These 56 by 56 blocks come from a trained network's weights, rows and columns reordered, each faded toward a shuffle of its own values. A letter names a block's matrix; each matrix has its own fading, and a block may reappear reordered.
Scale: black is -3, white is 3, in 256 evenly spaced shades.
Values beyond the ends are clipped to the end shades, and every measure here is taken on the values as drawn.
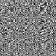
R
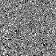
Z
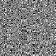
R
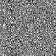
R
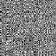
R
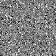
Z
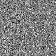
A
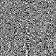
R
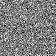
A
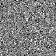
A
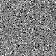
Z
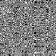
R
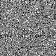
A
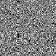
R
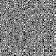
R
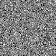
A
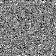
A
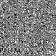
Z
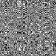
R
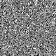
A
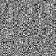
R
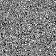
A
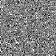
Z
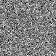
A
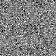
Z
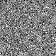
A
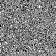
A
